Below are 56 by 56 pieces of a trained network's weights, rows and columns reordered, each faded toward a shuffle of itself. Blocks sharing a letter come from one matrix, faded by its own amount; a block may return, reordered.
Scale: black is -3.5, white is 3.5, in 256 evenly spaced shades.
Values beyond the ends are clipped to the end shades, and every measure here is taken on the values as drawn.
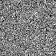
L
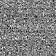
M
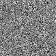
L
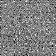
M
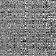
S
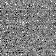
M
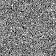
L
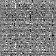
S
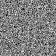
L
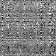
S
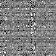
S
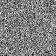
L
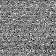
M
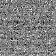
M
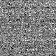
M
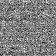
M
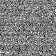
M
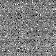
M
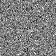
L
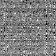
S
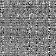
S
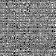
S
